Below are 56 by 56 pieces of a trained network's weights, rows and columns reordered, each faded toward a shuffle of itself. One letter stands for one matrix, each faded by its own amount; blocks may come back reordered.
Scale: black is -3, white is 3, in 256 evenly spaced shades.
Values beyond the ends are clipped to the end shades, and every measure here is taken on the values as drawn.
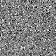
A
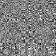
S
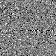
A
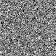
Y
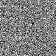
A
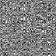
S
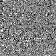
A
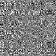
S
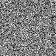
Y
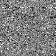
A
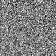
Y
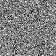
Y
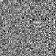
S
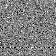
A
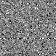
A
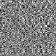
S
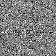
A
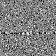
A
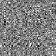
S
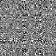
S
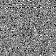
A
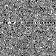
A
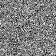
Y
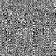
S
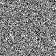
Y
